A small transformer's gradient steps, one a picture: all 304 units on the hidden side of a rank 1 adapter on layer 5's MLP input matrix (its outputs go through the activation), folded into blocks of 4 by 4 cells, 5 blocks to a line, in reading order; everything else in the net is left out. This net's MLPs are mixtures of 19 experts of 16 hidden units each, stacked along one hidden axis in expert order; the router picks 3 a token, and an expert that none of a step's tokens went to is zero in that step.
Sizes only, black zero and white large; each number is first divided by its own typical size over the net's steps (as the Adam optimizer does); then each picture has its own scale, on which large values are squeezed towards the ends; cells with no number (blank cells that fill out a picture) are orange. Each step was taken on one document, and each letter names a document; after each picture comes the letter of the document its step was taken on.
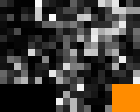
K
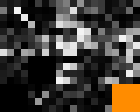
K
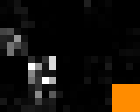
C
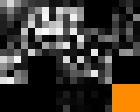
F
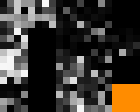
F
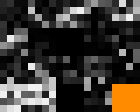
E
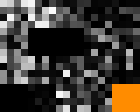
F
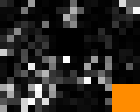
E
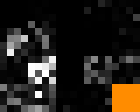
C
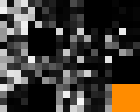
F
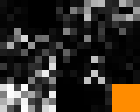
E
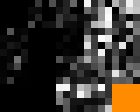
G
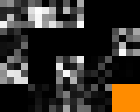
F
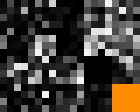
K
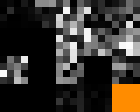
K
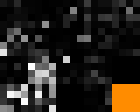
E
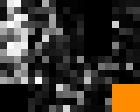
F
